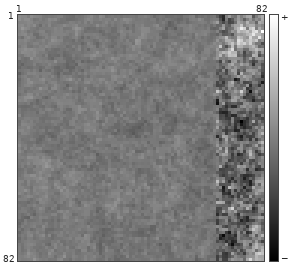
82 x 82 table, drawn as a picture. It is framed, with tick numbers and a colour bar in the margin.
Seam: vertical, 80% of the way across, the left part calmer. Grain: blotchy. Histogram: heavy tails on both sides. Mirror symmetry: none. Stripes: none.
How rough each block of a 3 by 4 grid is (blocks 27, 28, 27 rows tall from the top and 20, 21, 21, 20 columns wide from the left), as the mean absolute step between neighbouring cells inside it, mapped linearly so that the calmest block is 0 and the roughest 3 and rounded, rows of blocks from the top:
0003 / 0003 / 0003
